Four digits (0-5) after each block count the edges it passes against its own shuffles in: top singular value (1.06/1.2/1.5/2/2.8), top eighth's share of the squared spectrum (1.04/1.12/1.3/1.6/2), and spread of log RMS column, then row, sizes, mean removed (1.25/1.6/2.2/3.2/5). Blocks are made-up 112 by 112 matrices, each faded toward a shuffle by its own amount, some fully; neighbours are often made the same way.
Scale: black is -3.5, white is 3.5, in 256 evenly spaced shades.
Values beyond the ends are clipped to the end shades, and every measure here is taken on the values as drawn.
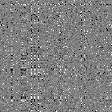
4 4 3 2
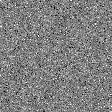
0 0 0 0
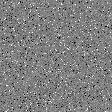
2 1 0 0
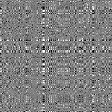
5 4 4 4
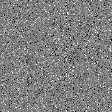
1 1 2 0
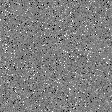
0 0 0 0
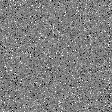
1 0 1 0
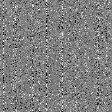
2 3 3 0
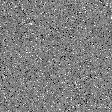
0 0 0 0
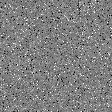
0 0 0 0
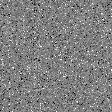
0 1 1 0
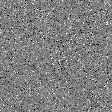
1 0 0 0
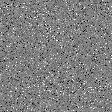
1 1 0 0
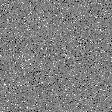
2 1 0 0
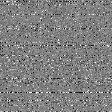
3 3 0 3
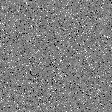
0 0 0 0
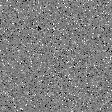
0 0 0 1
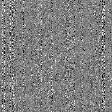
2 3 4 0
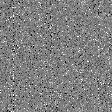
2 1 2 0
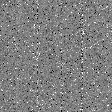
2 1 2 0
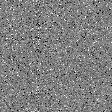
1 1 1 0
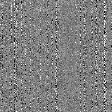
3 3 4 0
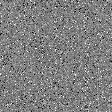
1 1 1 0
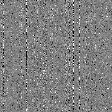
3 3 3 0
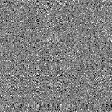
4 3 2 2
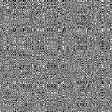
5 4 3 3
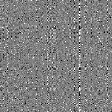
5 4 3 2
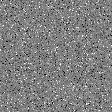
2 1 0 0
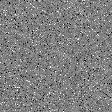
2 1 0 0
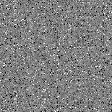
3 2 1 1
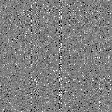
4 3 3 1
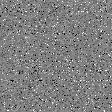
1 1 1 2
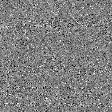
0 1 0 3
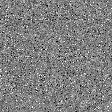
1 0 0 2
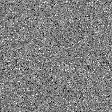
0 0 0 1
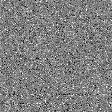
1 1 0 2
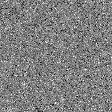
0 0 0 2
